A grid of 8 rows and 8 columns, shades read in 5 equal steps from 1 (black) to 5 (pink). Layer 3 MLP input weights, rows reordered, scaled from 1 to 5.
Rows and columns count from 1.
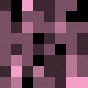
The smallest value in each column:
2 1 1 1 2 1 1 1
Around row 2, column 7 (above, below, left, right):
3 3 3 1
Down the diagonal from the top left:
2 1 4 1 3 2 4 5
